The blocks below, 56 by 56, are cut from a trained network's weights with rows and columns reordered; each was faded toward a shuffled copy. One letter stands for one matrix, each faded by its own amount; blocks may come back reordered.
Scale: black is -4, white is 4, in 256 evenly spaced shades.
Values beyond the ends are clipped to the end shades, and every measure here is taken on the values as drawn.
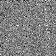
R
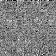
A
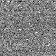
A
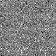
A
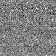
A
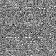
A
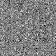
R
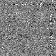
A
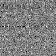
A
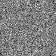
R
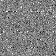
R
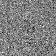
R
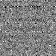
A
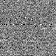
A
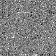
R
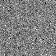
R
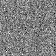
R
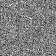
R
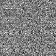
A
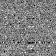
A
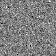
R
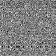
A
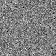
R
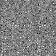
R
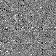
R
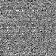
A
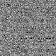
A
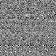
A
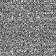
A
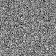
R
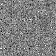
R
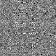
A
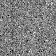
R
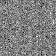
R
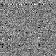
A
